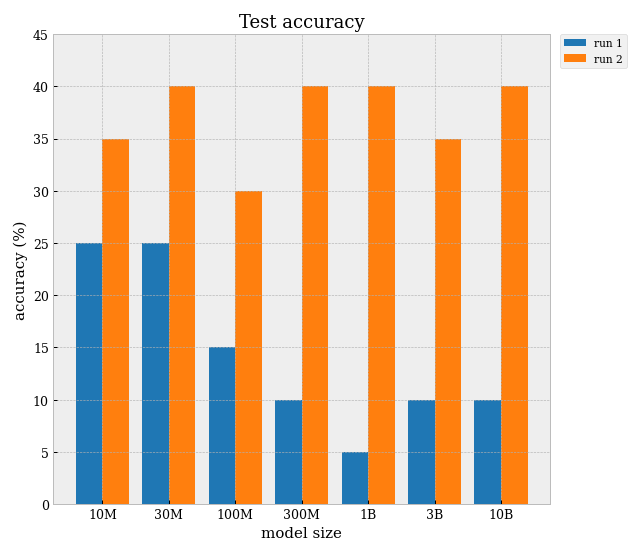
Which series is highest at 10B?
run 2
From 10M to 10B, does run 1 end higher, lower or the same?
lower
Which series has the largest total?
run 2
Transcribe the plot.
Title: Test accuracy
x-axis: model size, ticks 10M 30M 100M 300M 1B 3B 10B
y-axis: accuracy (%), ticks 0 5 10 15 20 25 30 35 40 45
Legend: run 1, run 2
Values:
run 1: 25 25 15 10 5 10 10
run 2: 35 40 30 40 40 35 40
